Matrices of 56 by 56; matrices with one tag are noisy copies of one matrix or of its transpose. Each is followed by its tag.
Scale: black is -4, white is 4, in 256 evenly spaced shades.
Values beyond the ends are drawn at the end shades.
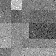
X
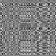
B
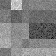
X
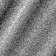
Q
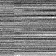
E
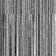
E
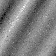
Q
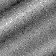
Q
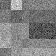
X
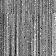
E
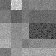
X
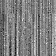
E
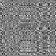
B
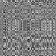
B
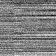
E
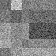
X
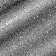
Q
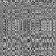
B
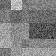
X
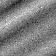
Q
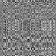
B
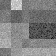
X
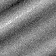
Q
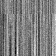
E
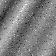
Q
